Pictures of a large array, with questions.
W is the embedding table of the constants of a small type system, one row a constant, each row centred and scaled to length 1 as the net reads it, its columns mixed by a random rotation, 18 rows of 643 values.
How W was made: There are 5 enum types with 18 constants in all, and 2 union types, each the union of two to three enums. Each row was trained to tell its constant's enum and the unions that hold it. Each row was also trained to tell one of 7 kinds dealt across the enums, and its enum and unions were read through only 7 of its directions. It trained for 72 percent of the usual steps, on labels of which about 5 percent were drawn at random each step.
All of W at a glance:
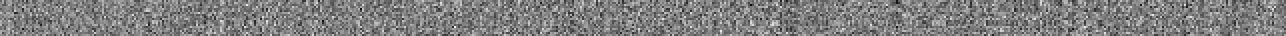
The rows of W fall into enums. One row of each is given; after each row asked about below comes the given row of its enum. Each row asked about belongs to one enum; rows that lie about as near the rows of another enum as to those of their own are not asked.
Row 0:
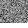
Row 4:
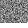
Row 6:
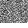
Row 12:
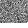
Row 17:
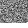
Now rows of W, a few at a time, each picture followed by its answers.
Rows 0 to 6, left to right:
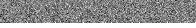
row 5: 4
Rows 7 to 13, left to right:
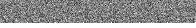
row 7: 0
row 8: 17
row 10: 0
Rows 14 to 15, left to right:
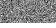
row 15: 6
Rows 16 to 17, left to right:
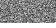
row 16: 12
